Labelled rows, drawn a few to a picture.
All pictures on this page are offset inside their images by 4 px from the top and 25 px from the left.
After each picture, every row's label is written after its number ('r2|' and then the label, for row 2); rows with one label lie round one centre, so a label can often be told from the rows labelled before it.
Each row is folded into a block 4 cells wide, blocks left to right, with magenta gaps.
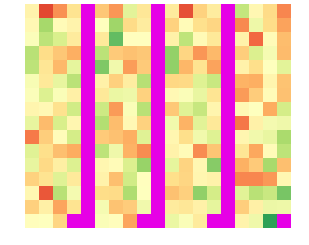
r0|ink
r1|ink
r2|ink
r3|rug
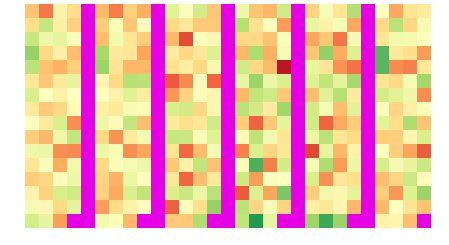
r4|ink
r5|ink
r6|rug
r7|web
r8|web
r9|ink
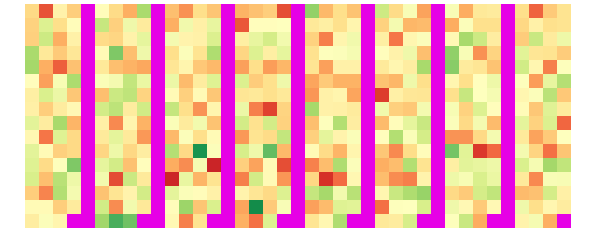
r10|ink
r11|web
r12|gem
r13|gem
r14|rug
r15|rug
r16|ink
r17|ink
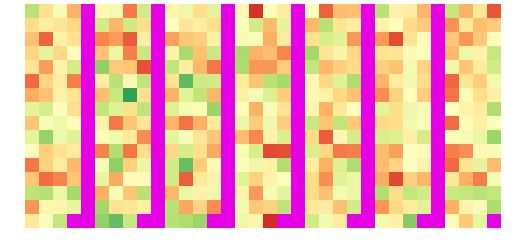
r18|rug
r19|web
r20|web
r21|ink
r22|ink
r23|rug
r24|rug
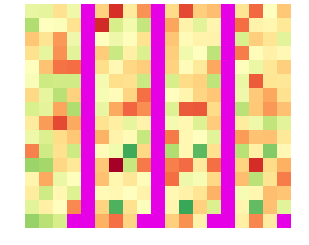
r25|web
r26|gem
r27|gem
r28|gem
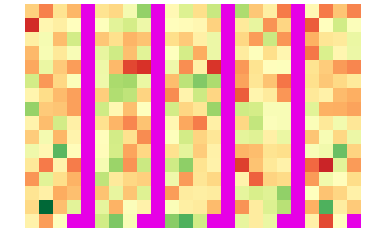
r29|gem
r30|web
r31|web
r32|rug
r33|gem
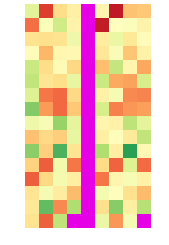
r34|gem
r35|gem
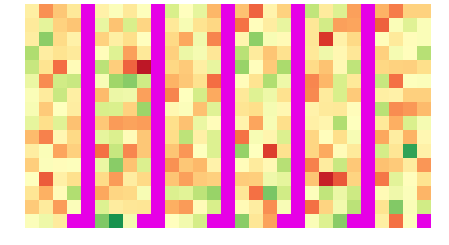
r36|ink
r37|web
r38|rug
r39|ink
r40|rug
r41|gem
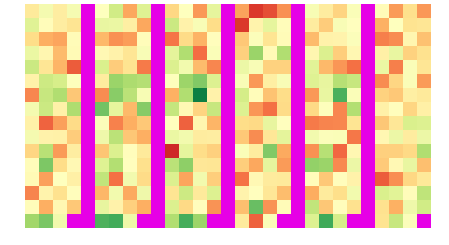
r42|web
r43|web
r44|web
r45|gem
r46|web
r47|rug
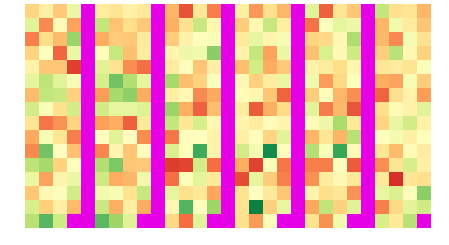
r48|web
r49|web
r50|gem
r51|gem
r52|gem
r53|rug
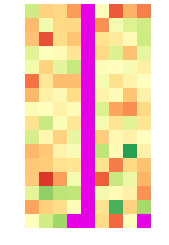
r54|rug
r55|gem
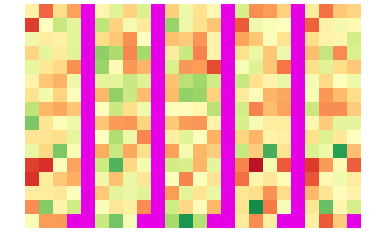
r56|gem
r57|web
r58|web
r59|gem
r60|gem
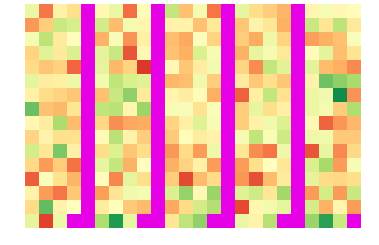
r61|gem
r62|web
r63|rug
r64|rug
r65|web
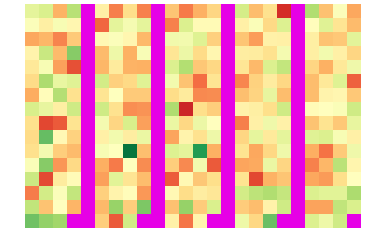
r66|web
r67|gem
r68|gem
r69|rug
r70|rug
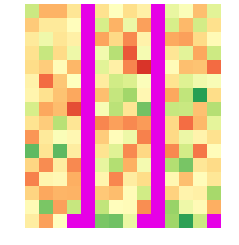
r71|gem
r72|web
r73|web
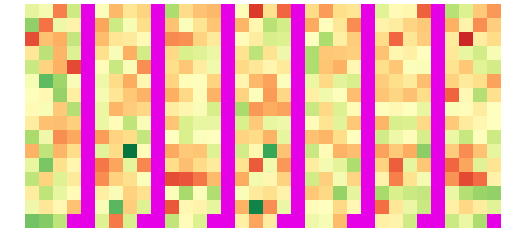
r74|web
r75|gem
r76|rug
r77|gem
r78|ink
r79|rug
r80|rug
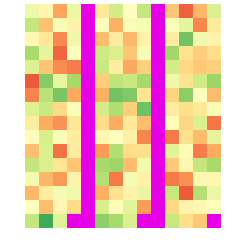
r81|web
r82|web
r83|ink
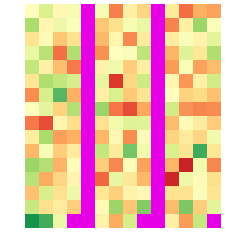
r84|web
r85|gem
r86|gem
